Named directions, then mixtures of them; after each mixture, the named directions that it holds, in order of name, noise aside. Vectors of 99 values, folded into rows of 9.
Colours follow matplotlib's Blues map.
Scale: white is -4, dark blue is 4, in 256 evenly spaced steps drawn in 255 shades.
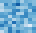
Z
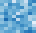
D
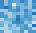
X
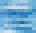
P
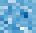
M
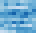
P, Z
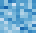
M, X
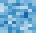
M, Z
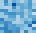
X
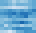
P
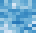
P, X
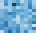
X, Z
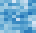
D, P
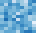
D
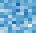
X, Z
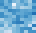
P, X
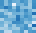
X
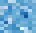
M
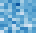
M, Z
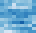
P, X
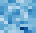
M, P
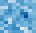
M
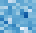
M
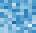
X, Z
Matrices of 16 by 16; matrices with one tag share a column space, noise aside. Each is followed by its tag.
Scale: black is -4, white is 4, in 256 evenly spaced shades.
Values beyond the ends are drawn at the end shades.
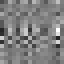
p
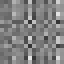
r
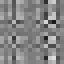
r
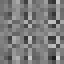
r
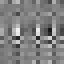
p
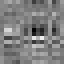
p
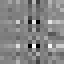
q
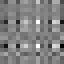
q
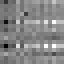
q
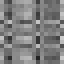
r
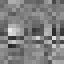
p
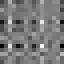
q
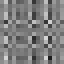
r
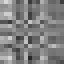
r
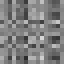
r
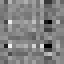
q
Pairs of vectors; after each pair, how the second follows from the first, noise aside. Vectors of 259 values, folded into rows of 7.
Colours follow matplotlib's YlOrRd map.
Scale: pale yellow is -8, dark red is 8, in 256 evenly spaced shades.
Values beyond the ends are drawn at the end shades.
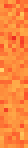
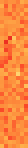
shuffled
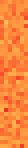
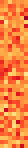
scaled up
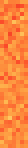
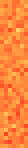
reversed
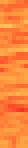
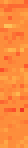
partly zeroed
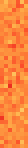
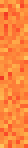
shuffled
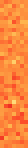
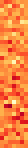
scaled up
